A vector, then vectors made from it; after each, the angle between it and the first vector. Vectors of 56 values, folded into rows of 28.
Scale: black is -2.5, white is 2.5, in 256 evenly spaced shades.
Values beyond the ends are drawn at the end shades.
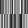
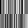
partly aligned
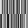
orthogonal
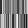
orthogonal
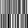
partly opposed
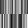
nearly parallel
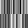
nearly opposite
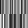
nearly parallel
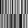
nearly parallel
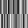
orthogonal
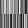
partly aligned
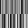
partly aligned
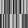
nearly opposite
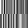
partly opposed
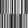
nearly parallel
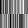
partly aligned
